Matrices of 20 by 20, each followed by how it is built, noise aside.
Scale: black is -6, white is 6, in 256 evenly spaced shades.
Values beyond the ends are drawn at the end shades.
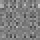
low rank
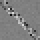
banded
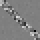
banded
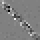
banded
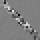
banded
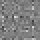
low rank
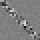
banded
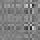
low rank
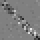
banded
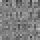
low rank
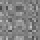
low rank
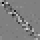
banded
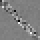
banded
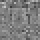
low rank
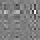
low rank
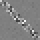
banded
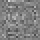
low rank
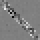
banded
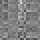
low rank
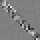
banded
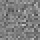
low rank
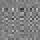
low rank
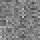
low rank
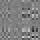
low rank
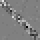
banded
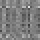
low rank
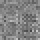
low rank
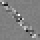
banded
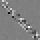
banded
